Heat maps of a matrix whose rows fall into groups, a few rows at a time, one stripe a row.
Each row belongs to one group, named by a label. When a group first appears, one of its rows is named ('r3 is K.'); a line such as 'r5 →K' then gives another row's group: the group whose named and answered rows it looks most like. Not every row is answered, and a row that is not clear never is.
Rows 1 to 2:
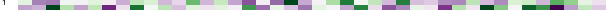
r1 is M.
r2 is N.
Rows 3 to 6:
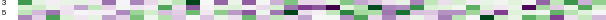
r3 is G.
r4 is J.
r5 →M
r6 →N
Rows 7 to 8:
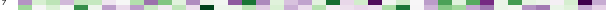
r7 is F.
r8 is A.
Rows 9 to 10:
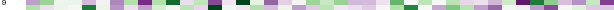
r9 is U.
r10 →A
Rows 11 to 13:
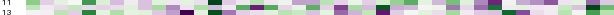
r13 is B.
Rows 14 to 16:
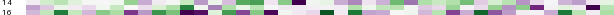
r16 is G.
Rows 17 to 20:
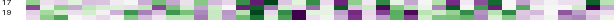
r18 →F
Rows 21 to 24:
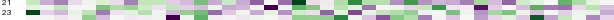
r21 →M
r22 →U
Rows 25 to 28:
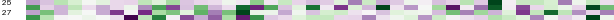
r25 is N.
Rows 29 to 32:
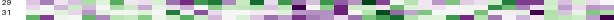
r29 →B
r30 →B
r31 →J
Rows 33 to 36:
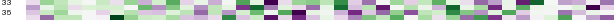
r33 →U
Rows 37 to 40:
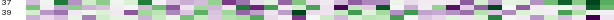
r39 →M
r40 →B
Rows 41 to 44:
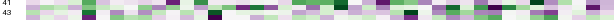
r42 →F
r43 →A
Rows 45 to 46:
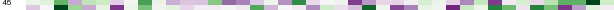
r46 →N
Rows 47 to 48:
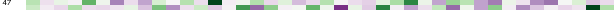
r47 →A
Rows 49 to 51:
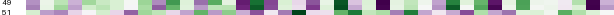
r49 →F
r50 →F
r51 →M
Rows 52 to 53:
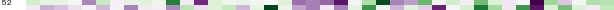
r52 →J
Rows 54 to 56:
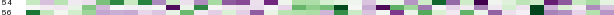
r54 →U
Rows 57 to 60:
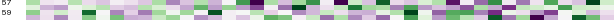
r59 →A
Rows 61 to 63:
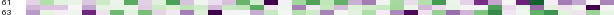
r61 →U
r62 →B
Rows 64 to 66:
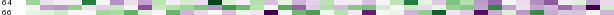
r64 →A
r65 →B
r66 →U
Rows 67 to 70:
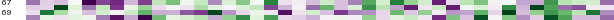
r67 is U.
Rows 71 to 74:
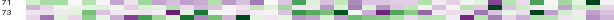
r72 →N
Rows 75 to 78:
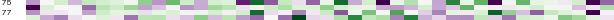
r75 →F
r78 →M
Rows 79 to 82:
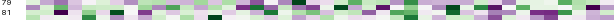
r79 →M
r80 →F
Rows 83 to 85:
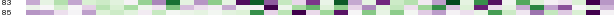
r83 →F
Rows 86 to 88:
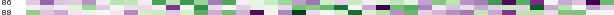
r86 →B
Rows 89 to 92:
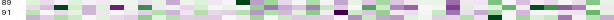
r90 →N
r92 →N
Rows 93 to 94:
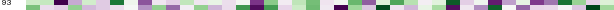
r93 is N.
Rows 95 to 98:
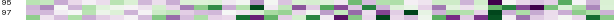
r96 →B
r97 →N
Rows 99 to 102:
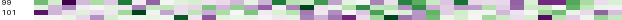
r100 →M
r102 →J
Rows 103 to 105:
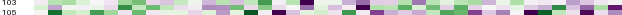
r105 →U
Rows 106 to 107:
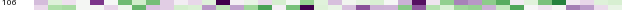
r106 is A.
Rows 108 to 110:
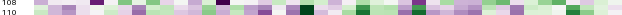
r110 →M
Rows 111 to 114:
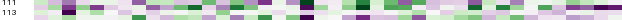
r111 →M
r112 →B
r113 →A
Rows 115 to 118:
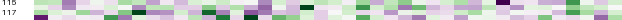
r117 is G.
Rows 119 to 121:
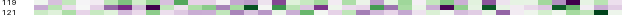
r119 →U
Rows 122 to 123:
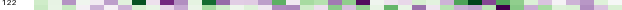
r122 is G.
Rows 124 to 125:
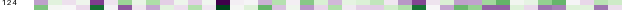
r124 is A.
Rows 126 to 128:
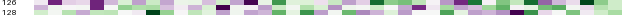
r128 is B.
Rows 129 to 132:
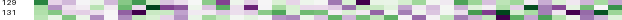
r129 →G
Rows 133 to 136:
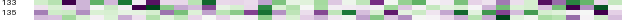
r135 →F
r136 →N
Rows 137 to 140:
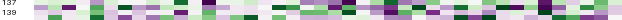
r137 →J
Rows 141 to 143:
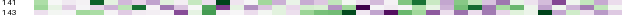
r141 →A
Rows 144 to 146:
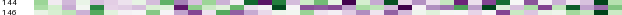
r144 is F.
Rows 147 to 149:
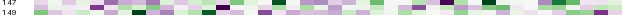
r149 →G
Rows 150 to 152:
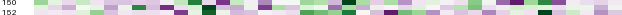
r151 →G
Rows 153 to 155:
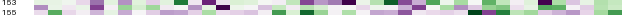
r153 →J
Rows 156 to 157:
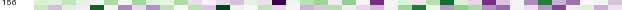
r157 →A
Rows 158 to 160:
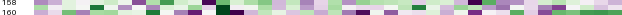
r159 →A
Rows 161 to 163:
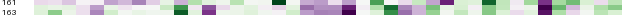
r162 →J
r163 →J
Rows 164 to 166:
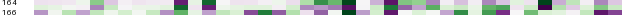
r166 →F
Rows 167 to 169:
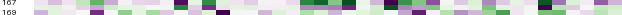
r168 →J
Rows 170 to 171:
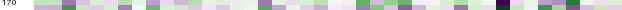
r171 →N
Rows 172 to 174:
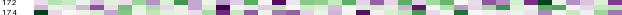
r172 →U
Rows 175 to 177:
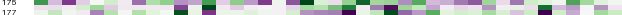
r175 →M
